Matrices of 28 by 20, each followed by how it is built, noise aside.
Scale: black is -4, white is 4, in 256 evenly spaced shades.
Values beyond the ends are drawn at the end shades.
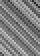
Toeplitz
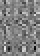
low rank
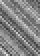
Toeplitz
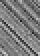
Toeplitz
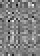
low rank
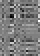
low rank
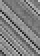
Toeplitz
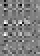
low rank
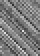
Toeplitz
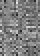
low rank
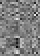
low rank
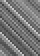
Toeplitz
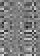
low rank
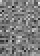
low rank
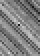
Toeplitz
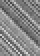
Toeplitz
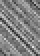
Toeplitz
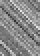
Toeplitz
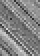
Toeplitz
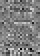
low rank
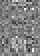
low rank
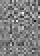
low rank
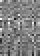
low rank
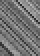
Toeplitz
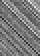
Toeplitz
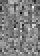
low rank
